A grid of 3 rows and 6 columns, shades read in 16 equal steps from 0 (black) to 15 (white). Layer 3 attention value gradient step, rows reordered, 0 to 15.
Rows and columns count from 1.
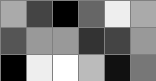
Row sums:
44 39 48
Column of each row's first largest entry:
5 2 3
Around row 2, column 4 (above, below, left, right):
6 11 9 4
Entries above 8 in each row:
3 3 3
